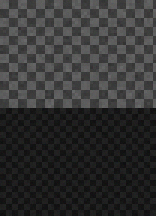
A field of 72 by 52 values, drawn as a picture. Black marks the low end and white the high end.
The table splits into 2 rows of 1 panel. Panel 1,1: low, checkered. Panel 2,1: very low, checkered, faint in contrast.
